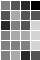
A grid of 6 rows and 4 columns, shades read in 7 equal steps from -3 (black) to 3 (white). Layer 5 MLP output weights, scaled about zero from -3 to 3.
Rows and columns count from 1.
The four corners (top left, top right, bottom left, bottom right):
0 -3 0 -1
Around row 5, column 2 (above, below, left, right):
1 1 0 0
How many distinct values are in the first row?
4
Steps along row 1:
down down down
